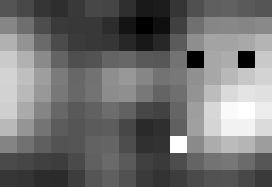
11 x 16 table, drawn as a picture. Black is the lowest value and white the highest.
Ninth with the lowest average: top middle. Lone odd cells: 3, 1 higher and 2 lower than their neighbours. Stripes: none. Odd rows or columns: none. Grain: blotchy.
